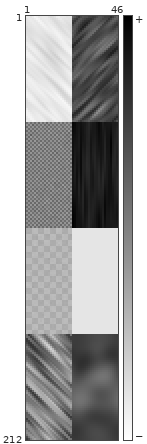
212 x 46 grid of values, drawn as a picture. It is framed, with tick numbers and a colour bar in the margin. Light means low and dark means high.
It is made of 4 by 2 panels. Panel 1,1: very low, slanting down to the right, faint in contrast. Panel 1,2: high, slanting up to the right. Panel 2,1: middling, checkered. Panel 2,2: very high, streaked downward, faint in contrast. Panel 3,1: low, checkered, faint in contrast. Panel 3,2: very low, flat. Panel 4,1: middling, slanting down to the right, strong in contrast. Panel 4,2: high, smooth.
